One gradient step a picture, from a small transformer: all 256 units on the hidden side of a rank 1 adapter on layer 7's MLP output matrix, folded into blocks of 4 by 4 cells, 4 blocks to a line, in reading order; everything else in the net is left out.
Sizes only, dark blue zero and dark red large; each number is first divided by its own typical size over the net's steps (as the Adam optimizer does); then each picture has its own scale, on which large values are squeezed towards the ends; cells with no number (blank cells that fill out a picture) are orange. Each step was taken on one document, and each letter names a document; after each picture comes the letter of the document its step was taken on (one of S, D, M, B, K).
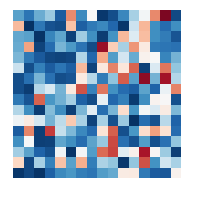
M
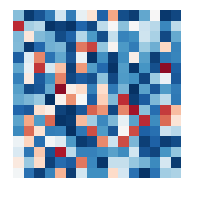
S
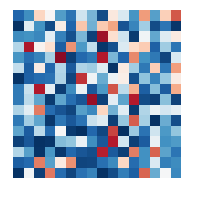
M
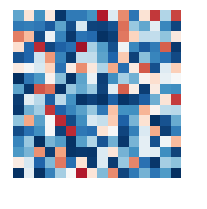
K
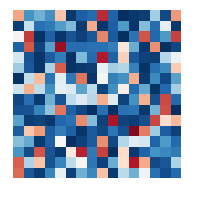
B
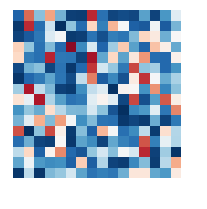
K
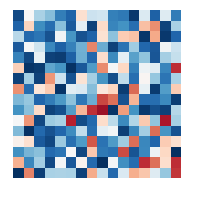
M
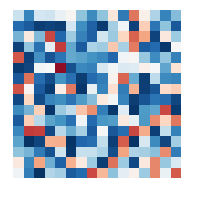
S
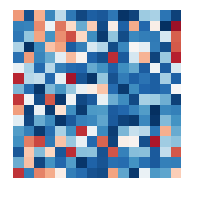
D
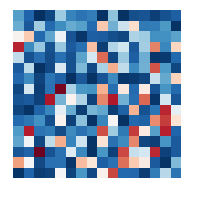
B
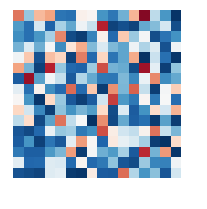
M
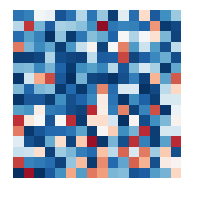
K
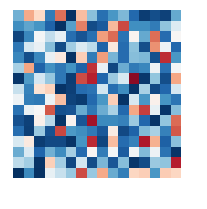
K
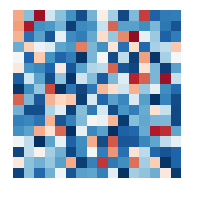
M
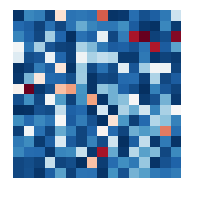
B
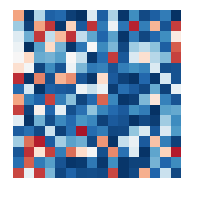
D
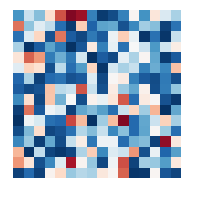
S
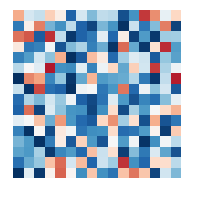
K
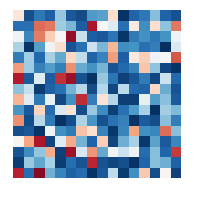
D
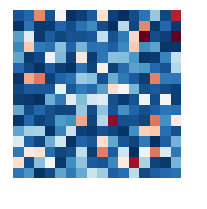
B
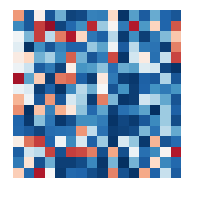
D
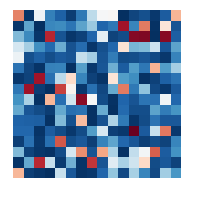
B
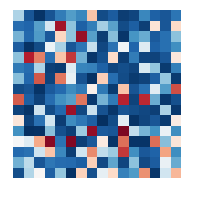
D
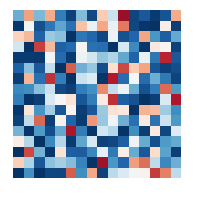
K
